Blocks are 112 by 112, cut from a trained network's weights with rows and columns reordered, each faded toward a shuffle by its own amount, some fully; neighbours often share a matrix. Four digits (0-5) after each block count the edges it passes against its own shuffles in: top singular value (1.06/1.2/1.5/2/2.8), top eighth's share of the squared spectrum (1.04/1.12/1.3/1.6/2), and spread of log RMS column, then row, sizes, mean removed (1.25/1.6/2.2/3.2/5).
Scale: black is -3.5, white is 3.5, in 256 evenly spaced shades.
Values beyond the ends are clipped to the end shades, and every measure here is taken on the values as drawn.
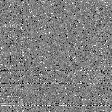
4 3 1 2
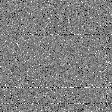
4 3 1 2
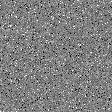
0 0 0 0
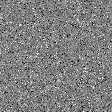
1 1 0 1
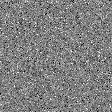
1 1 0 1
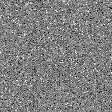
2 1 0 1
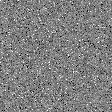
0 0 0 0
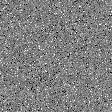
0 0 0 0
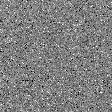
2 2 0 1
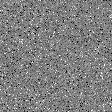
0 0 0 0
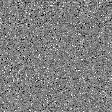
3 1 0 1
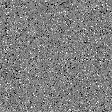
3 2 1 1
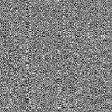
4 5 3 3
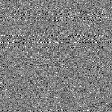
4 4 1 3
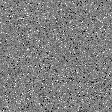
0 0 0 0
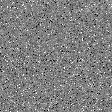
1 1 0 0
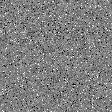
2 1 1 0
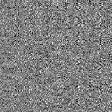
4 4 3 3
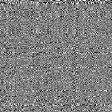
4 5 2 4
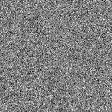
2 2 0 1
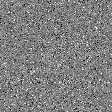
2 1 0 0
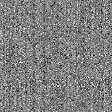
3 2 0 2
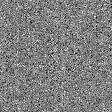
1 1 0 0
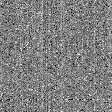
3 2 0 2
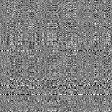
4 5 3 4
